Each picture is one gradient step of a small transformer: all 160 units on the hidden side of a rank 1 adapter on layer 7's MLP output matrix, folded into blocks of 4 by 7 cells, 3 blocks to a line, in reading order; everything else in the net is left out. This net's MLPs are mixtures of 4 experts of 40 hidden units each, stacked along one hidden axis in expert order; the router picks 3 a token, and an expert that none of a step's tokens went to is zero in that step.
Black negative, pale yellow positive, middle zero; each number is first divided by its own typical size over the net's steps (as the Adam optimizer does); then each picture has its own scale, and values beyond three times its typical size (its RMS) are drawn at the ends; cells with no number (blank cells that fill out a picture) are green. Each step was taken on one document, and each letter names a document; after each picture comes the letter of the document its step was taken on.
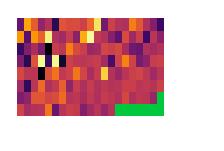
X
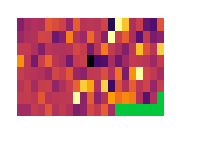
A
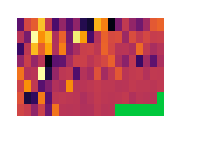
X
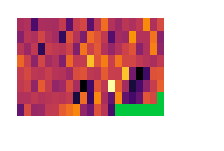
A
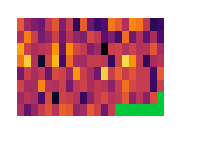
X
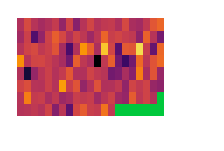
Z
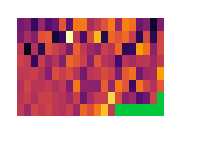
A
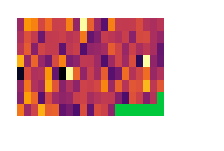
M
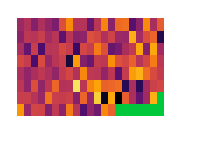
A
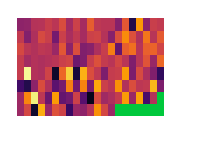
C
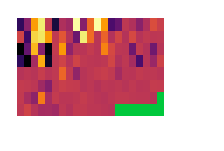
X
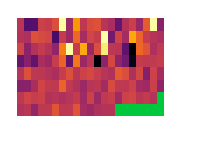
Z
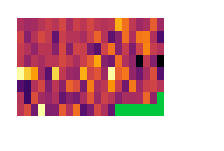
C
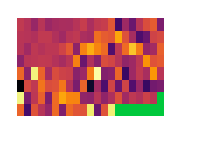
C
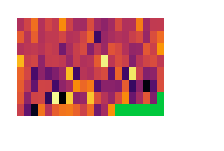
M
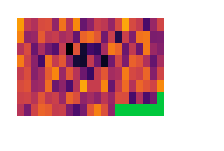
M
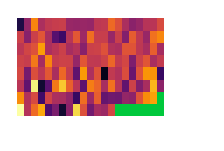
M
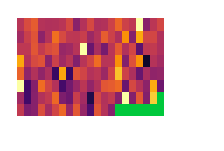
Z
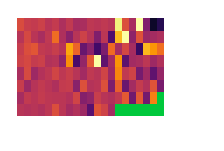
Z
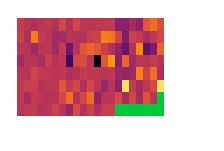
Z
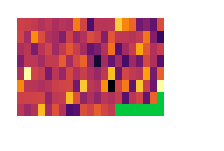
Z
